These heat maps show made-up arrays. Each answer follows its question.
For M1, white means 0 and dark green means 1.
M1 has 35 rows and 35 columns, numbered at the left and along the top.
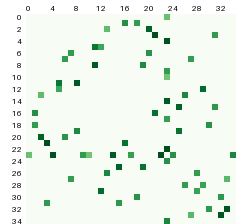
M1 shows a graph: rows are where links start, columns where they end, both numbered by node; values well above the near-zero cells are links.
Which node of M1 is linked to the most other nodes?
node 23
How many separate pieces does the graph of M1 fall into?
2
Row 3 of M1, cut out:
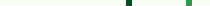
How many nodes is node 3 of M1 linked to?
2
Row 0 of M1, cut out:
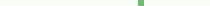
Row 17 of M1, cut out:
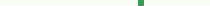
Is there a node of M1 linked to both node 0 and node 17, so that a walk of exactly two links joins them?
yes
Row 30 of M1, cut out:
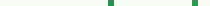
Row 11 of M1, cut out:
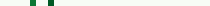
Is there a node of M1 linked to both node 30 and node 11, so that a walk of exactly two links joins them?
no
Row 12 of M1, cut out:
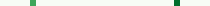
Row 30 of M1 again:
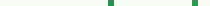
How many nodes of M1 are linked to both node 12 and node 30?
0
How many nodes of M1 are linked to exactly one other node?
9
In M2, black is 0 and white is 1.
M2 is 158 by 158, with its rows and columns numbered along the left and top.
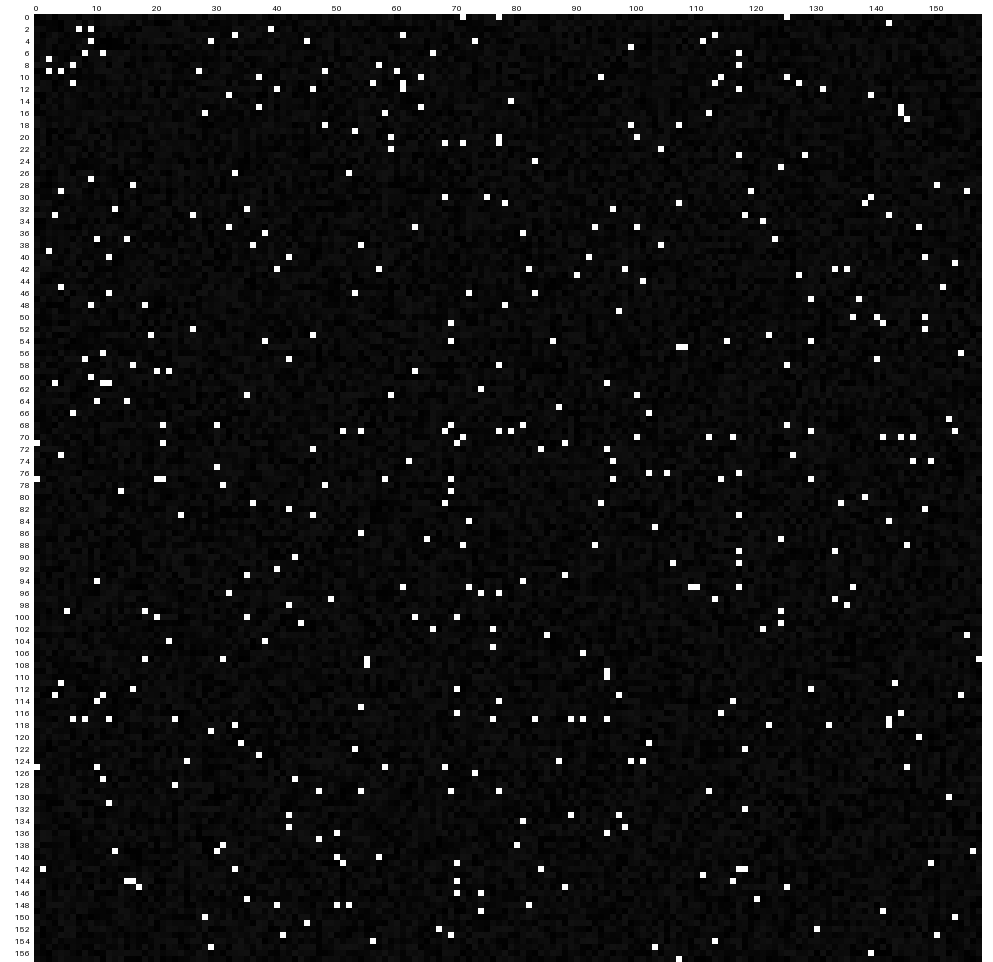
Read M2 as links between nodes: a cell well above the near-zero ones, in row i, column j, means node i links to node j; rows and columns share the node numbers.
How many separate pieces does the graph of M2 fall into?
4
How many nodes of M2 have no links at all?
0
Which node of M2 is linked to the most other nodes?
node 117
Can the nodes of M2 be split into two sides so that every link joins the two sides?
no
